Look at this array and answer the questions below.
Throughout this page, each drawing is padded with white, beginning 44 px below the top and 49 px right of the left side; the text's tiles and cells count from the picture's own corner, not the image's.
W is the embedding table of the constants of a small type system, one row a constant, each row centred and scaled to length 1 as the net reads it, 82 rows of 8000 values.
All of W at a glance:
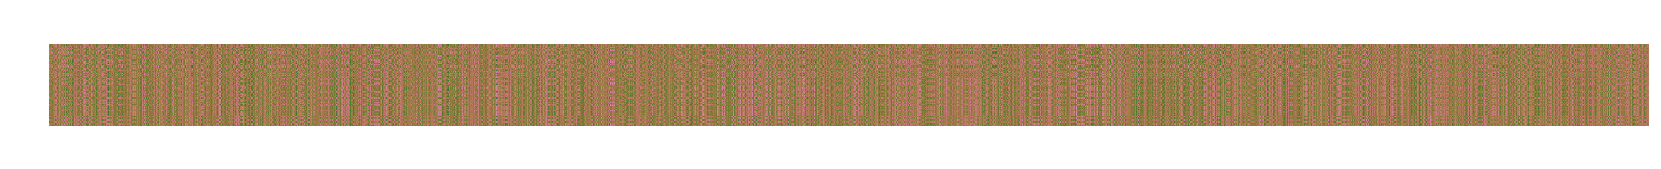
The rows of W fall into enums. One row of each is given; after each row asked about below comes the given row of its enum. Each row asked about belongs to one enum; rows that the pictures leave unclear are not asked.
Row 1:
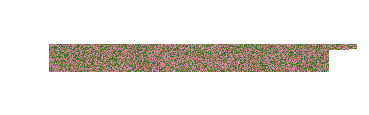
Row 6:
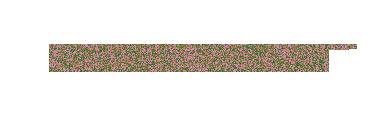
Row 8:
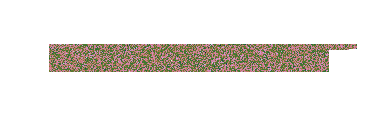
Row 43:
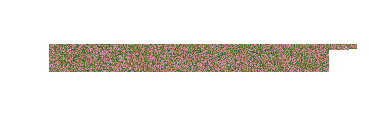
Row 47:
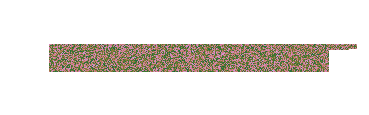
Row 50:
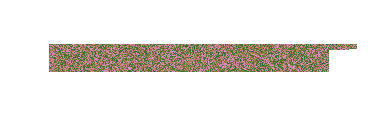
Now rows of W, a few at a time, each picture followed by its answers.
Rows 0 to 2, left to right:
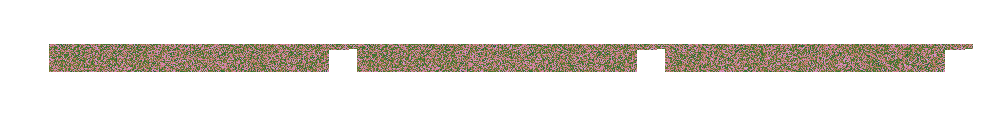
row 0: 1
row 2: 50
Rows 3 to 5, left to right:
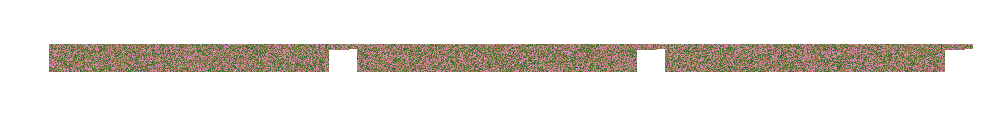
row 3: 6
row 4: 8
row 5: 47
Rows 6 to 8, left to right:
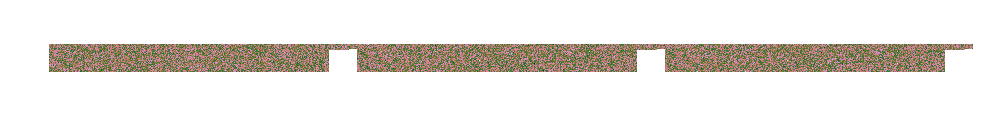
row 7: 8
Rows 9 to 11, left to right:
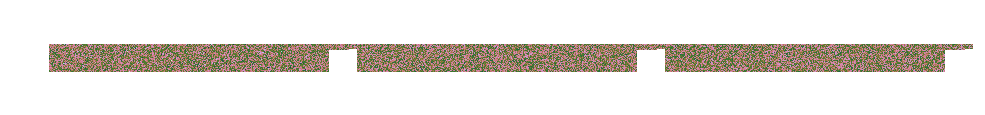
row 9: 8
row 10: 47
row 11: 1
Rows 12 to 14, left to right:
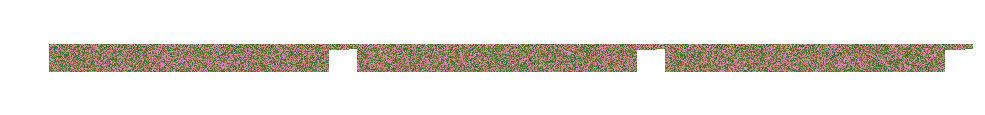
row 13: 8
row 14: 50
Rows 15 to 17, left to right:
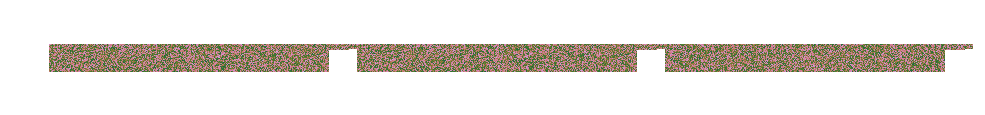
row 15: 47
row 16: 47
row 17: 6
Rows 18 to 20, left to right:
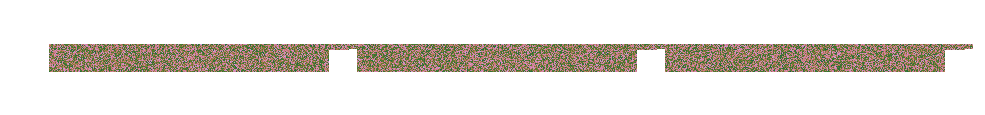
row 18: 6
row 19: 1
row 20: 47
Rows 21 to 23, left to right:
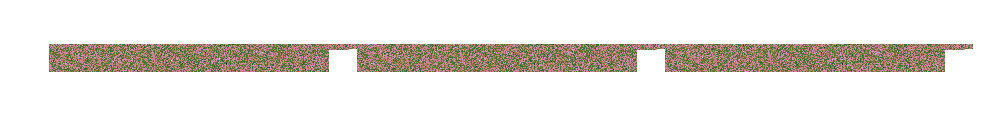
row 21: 8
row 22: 8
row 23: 8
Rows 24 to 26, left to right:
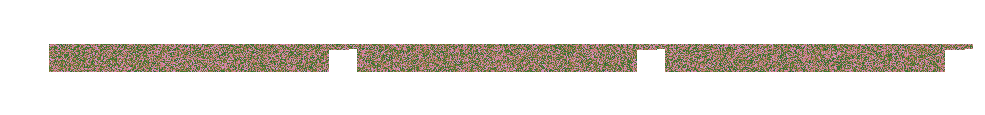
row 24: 1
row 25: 6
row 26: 47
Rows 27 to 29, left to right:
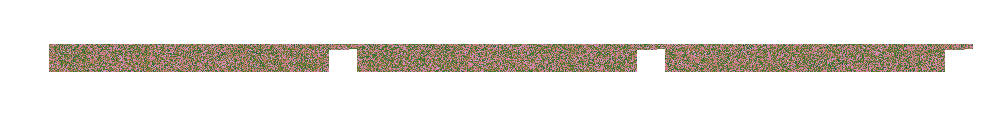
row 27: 43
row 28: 1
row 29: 8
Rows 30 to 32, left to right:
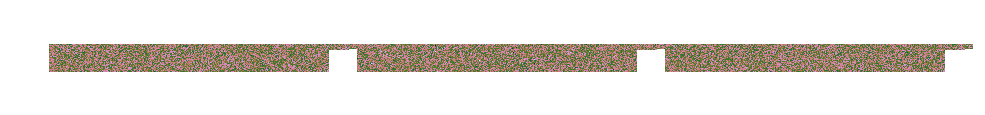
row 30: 50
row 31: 8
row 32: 1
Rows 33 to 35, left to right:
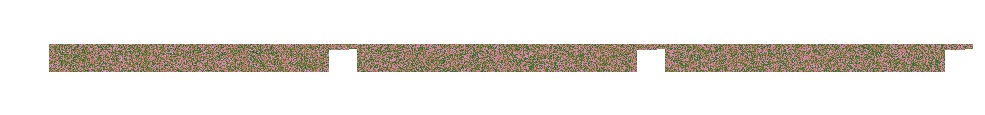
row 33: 43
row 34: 47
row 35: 6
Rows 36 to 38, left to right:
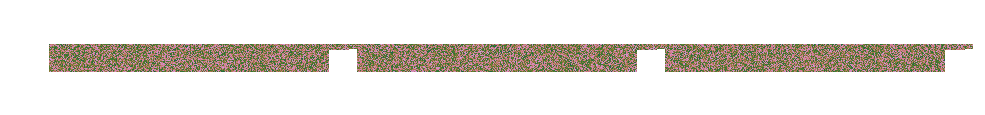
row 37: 50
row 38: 6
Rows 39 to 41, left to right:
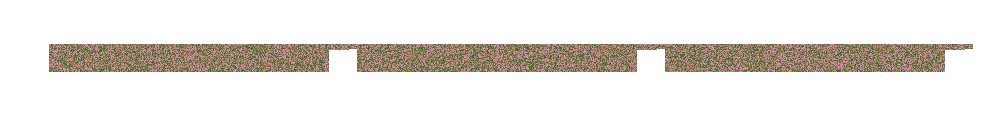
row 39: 6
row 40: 47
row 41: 1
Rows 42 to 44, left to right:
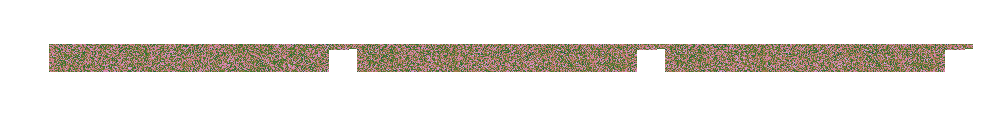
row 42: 50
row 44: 43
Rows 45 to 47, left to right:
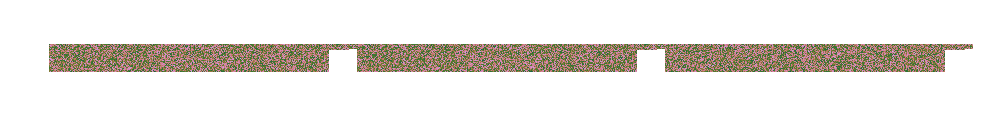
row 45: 1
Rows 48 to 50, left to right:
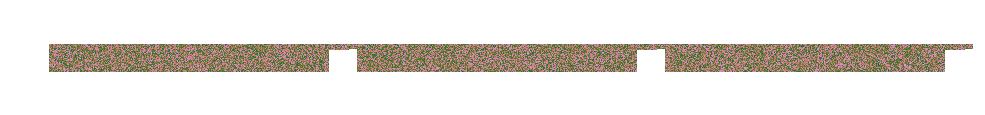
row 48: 6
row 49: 1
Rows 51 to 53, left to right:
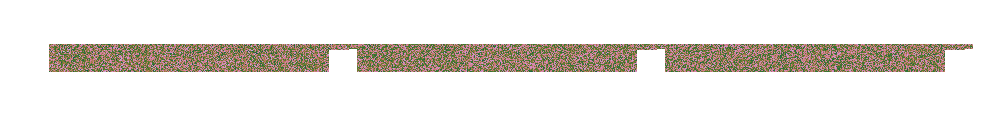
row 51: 43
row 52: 1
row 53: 47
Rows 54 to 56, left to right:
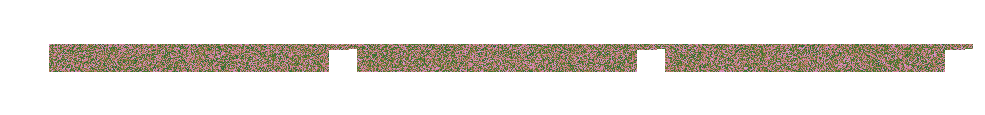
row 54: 47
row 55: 1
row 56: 50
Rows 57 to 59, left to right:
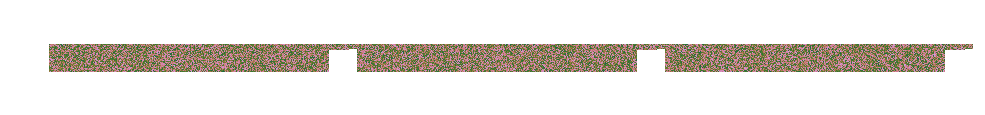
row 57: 1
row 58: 6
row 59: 50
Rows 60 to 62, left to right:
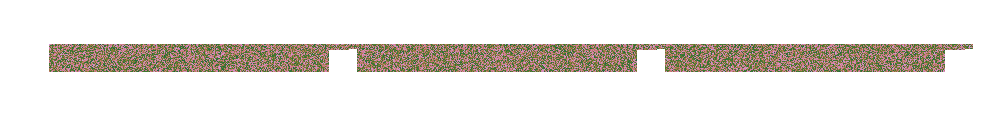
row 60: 47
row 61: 6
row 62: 1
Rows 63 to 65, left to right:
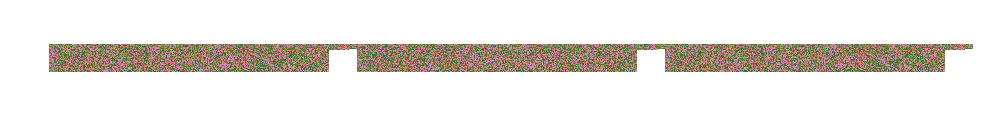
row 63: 50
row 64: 1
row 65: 50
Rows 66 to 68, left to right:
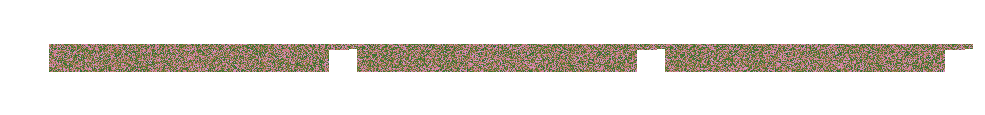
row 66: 6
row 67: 1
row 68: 1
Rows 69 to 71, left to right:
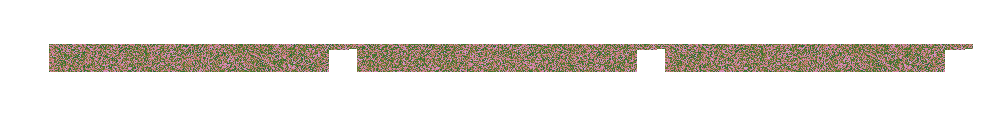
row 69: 50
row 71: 50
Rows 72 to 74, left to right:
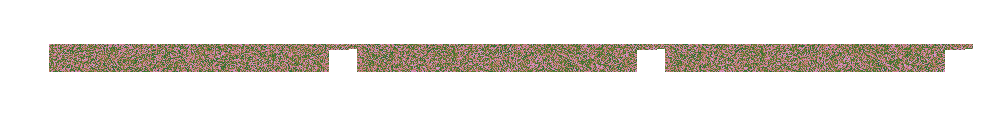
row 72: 47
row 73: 50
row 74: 50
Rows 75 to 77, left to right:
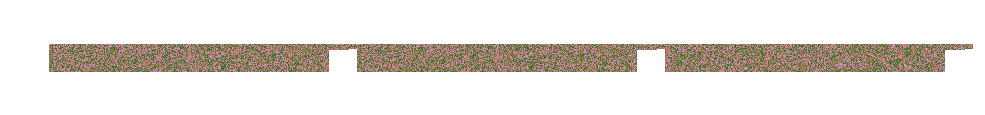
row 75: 47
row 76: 47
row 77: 50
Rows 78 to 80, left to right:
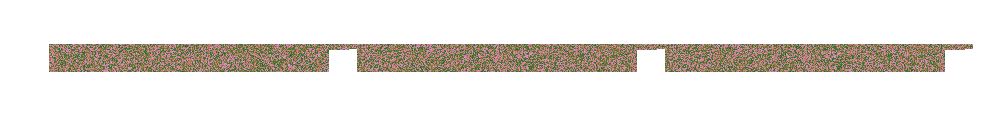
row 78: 50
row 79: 47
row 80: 47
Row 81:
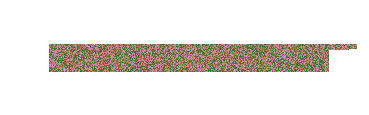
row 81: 6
